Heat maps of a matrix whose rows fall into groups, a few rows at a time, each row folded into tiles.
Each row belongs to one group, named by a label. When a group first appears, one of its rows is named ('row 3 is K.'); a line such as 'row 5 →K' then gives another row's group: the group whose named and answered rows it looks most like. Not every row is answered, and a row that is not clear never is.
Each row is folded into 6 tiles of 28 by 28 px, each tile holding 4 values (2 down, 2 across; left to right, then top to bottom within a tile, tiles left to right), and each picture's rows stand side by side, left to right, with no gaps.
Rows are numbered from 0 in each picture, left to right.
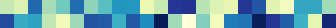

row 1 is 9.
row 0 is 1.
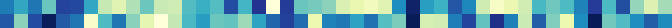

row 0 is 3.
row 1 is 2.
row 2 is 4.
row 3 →1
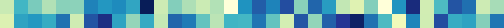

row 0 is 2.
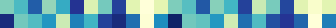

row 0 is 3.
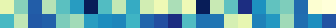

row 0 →1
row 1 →1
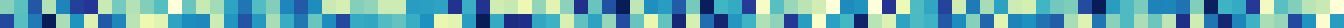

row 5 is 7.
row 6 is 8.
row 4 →3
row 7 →3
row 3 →8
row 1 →4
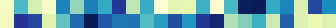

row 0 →2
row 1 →8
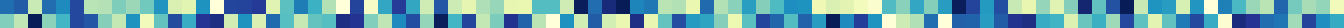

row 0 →9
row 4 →1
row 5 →4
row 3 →4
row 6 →8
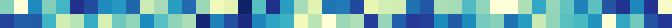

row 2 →9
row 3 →4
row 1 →9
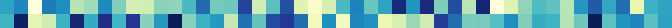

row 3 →8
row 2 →2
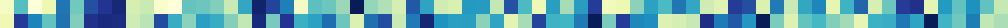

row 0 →2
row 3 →9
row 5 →9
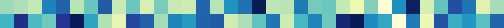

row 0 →7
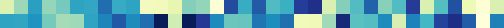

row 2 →3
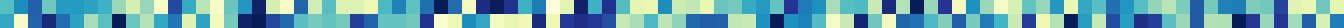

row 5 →7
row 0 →3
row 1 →9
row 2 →8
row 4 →2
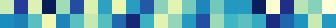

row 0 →7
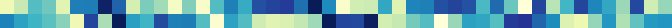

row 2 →4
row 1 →4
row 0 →8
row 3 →1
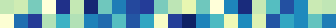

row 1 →1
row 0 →2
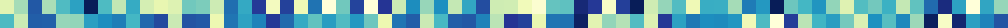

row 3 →4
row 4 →8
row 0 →1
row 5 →8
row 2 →7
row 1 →2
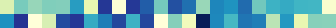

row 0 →7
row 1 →9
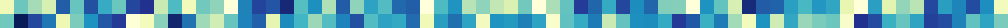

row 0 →2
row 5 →2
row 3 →4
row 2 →3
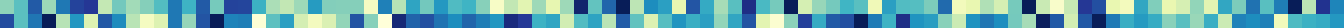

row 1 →3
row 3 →8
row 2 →7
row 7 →4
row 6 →9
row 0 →3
